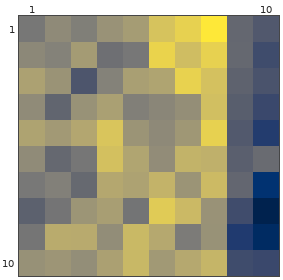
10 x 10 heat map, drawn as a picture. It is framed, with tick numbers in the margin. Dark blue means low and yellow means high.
The grain runs up and down. The bottom right is the ninth with the lowest average. No regular stripes run through it. The left part is higher, up to a seam about 80% of the way across.
